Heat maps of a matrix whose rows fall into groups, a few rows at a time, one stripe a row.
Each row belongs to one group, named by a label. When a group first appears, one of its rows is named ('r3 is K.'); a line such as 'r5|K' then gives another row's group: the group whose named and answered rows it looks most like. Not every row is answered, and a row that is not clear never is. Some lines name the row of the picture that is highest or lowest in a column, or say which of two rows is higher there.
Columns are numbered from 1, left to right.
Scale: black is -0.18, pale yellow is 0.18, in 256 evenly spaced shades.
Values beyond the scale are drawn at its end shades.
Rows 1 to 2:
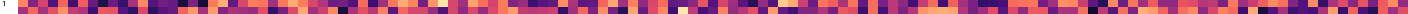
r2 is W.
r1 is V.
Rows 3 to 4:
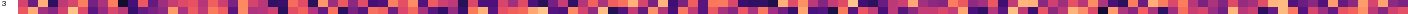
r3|V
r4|W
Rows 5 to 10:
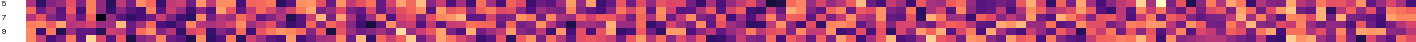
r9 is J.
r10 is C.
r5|V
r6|V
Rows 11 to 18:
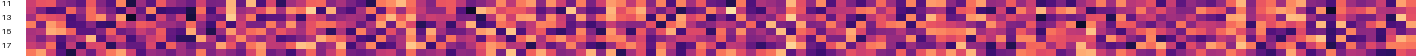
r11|C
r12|V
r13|C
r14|J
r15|W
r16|C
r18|W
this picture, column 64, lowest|14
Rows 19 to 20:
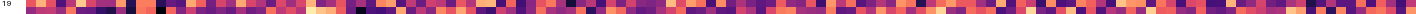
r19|W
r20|J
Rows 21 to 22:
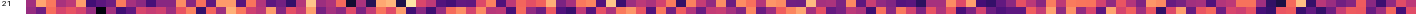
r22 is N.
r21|W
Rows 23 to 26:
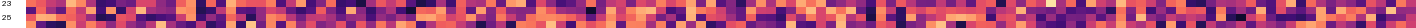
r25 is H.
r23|N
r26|C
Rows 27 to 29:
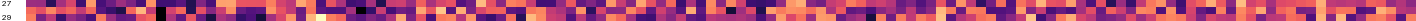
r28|H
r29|J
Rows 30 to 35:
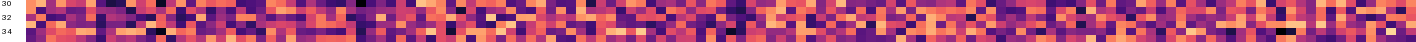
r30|H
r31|J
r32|C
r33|J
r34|H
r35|N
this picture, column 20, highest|30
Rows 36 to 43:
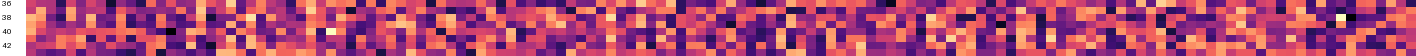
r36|V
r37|W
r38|C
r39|C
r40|W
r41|W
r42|W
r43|V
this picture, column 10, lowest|43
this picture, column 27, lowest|36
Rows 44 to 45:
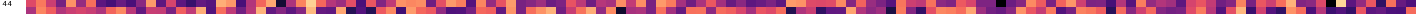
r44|V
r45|W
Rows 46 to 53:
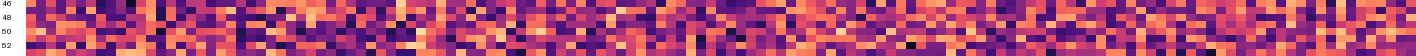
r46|J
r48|J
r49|W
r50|H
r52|V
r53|H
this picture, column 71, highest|49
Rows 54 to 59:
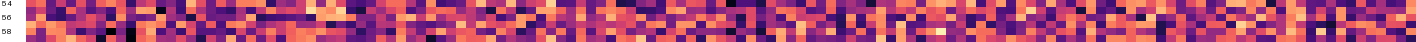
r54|W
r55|J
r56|C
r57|N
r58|J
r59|N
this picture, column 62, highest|59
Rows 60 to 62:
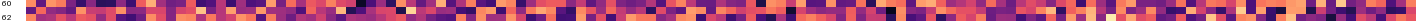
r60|J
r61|W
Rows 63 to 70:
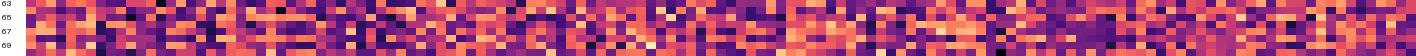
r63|H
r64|C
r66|H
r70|N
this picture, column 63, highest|69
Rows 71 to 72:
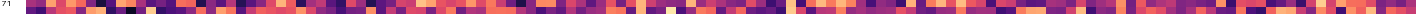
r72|V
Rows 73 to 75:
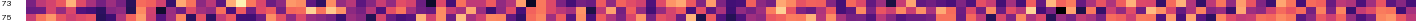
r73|N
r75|H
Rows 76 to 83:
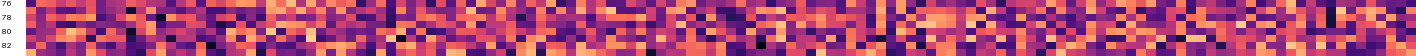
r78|H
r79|J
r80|N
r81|W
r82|C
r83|C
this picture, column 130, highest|82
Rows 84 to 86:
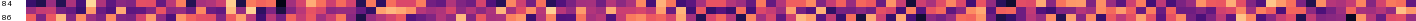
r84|V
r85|C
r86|N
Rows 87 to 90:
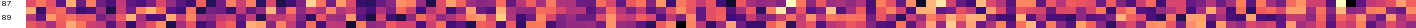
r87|C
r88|J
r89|H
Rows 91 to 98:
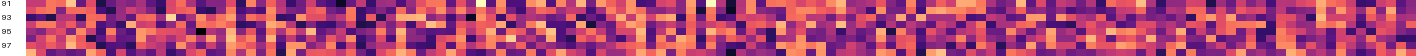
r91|H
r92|H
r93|V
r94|H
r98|C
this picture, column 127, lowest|92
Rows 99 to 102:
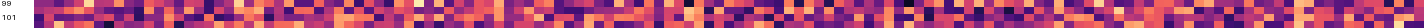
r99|W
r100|N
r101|C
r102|N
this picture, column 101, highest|100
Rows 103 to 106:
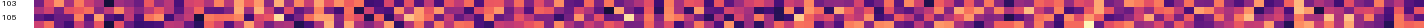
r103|N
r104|W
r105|V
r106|C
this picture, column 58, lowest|104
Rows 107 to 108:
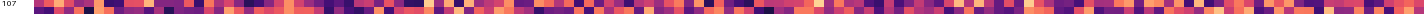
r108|V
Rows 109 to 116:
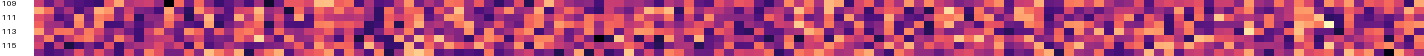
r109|J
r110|C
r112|C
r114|W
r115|J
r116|V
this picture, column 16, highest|113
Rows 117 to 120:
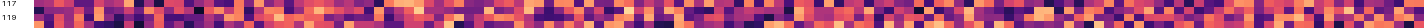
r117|C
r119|V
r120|J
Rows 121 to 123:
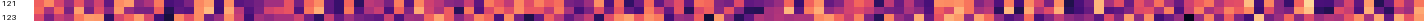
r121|W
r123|H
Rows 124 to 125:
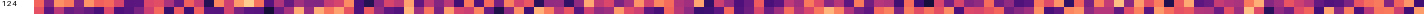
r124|N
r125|J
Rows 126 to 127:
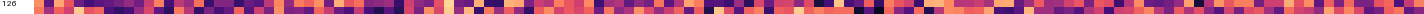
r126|J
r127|H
